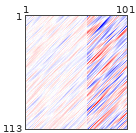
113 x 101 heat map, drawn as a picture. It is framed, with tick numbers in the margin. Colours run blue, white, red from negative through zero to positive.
Grain: diagonal, up to the right. Mirror symmetry: none. Histogram: heavy tails on both sides. Seam: vertical, 60% of the way across, the left part calmer.
